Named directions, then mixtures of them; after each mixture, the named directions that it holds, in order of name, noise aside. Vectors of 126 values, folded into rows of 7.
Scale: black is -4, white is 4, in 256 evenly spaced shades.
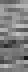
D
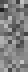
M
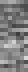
D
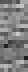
D, M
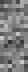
D, M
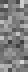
D, M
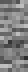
D, M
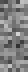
D, M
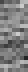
D, M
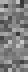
D, M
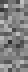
D, M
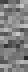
D, M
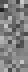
M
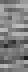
D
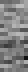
D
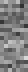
D, M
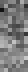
D, M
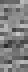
D, M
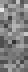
D, M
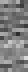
D, M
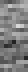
D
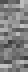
D, M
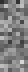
D, M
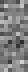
D, M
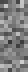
D, M
